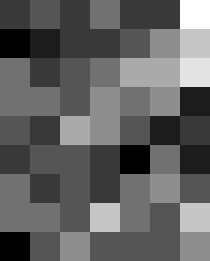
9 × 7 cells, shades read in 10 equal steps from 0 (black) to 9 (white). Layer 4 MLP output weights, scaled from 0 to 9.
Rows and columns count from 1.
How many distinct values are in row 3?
5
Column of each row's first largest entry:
7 7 7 4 3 6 6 4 3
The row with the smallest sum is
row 6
